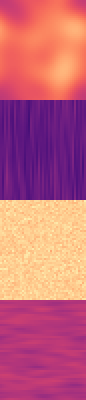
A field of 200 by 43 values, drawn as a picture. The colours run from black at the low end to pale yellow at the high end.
It is made of 4 by 1 panels. Panel 1,1: high, smooth. Panel 2,1: low, streaked downward, faint in contrast. Panel 3,1: very high, fine-grained, faint in contrast. Panel 4,1: middling, streaked across, faint in contrast.
